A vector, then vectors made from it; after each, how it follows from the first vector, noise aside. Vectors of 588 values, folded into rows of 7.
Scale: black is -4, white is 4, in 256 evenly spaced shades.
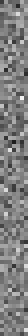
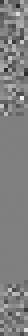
partly zeroed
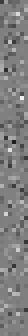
partly zeroed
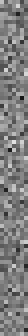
negated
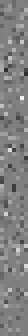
partly zeroed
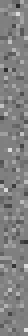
partly zeroed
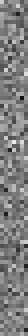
negated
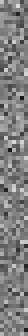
negated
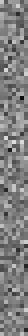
negated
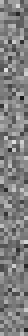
negated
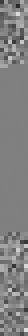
partly zeroed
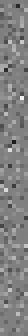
partly zeroed
